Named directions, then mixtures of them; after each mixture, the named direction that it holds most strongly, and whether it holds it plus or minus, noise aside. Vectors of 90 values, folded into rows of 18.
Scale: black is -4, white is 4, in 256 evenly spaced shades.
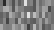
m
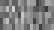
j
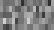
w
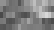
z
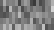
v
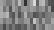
v, minus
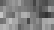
z, minus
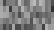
v, minus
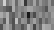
m, minus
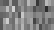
j, plus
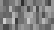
w, plus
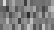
m, minus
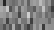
v, minus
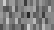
m, minus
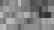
z, minus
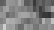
z, minus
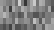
v, minus
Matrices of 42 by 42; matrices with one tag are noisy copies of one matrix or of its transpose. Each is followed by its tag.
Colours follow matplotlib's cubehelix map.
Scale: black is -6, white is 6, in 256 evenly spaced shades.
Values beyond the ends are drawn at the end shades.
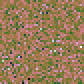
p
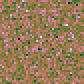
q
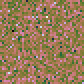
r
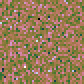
q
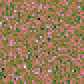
q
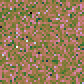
r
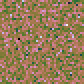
q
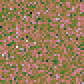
r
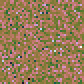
p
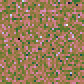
q
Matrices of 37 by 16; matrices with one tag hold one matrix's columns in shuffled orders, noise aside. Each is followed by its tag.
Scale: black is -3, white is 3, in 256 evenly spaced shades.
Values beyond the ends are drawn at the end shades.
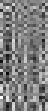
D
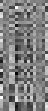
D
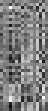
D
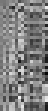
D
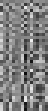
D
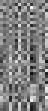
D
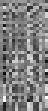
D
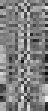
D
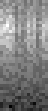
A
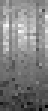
A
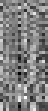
D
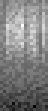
A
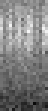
A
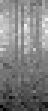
A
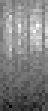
A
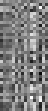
D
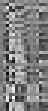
D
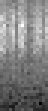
A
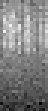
A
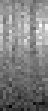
A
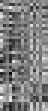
D
